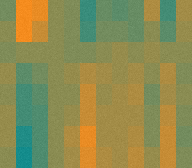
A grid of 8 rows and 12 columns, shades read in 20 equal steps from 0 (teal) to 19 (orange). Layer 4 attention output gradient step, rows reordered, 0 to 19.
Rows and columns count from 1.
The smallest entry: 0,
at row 8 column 2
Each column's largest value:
11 19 18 10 13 18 13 12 14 13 15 12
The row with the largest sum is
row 8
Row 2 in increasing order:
4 6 7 8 8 9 10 10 10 11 15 19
